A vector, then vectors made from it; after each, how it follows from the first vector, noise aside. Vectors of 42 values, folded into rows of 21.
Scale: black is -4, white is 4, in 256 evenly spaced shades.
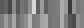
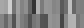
negated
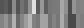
copied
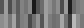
sign-scrambled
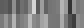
copied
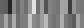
copied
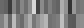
copied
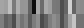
negated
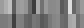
negated
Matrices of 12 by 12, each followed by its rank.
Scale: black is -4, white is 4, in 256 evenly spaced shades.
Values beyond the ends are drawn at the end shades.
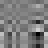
one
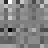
two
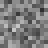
full rank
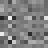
two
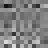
two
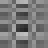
one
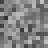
full rank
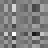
one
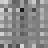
two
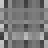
one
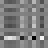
one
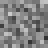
full rank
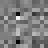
two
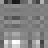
one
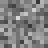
full rank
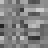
two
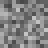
full rank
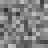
full rank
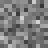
full rank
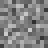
full rank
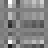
one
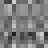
two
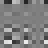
one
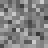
full rank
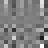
two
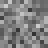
full rank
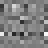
two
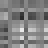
one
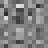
two
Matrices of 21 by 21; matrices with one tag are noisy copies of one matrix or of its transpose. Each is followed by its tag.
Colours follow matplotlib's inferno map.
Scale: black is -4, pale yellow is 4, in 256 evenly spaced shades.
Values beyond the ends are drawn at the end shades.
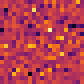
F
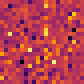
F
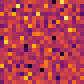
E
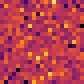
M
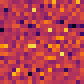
F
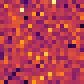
M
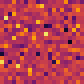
E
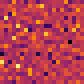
E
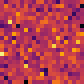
M
